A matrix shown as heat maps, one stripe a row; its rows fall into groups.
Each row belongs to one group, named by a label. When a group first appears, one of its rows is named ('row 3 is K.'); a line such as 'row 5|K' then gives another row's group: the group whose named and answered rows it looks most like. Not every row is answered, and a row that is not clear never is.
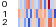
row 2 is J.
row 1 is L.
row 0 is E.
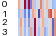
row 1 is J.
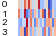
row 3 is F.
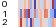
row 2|L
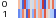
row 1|L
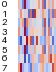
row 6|J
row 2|F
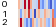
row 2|L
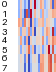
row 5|E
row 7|J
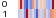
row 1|F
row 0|L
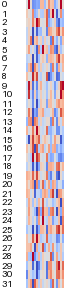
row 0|L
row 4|F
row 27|L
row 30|J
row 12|L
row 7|F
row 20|L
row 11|J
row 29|J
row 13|F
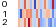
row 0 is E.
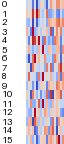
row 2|J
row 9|J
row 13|F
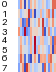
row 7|F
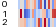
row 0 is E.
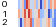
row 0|F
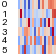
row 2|E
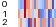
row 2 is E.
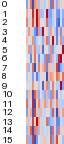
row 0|F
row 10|F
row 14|F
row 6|F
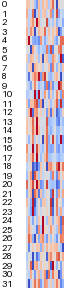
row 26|L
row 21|F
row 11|E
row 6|E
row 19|F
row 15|E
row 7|F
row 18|J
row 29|F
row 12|F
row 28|J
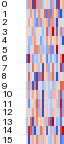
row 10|E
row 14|L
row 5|E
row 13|F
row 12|E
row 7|E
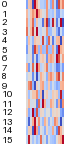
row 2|E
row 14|F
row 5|F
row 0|F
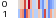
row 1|F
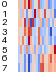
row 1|L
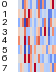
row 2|F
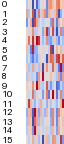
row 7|E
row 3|E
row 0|J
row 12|F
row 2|F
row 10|E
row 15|E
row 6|J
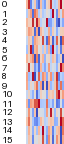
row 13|L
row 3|L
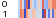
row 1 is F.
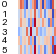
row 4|E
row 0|L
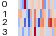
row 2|J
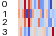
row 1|L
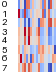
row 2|J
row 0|F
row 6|L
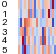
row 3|F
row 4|F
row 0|E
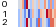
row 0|F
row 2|F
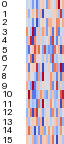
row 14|L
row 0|J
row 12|F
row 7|E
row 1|E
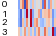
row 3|E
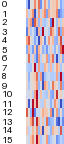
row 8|E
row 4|L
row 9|E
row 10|E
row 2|F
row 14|E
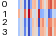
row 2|J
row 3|J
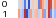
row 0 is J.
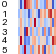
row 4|L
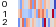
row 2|F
